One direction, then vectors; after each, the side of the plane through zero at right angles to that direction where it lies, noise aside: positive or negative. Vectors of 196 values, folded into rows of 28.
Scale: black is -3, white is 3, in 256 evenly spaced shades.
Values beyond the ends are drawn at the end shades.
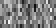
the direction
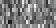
negative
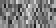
negative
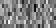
positive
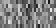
positive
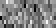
positive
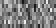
positive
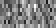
negative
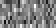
negative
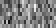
negative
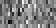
negative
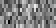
negative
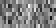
negative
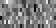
positive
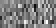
positive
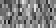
negative
